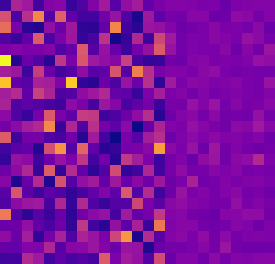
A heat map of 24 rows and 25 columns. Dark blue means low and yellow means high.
Grain: fine. Slope: none. Seam: vertical, 60% of the way across, the right part calmer. Stripes: none. Mirror symmetry: none. Histogram: skewed, a long tail of high values.
